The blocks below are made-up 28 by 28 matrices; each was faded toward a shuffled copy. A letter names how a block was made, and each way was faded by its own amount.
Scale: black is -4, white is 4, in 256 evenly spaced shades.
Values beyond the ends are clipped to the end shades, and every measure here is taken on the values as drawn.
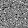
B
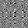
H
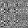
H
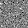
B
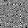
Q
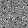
B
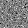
B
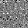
Q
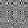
H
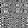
H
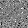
B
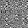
Q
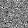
B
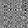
H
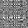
H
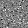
B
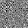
Q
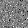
B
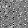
Q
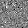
B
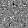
B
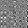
H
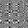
H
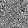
B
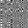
H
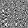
Q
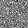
B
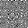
Q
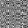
H
